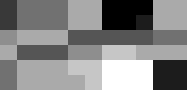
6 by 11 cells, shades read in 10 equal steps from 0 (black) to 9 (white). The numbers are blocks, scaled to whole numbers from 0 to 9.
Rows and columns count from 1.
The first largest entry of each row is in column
5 5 2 7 7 7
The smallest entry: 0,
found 5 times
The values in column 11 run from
1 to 6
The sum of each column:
23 29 29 29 33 34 28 28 28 24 24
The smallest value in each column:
2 3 3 3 3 3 0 0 0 1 1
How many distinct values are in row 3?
4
